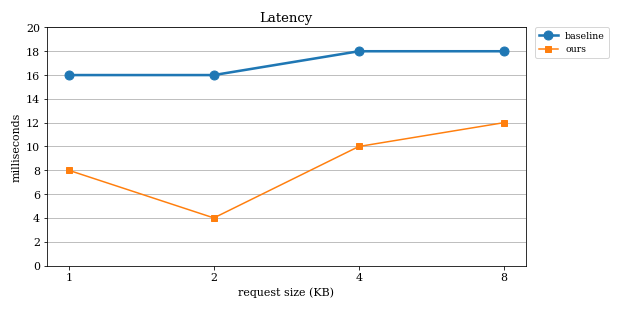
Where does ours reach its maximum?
8
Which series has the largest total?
baseline
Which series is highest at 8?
baseline
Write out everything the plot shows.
Title: Latency
x-axis: request size (KB), ticks 1 2 4 8
y-axis: milliseconds, ticks 0 2 4 6 8 10 12 14 16 18 20
Legend: baseline, ours
Values:
baseline: 16 16 18 18
ours: 8 4 10 12
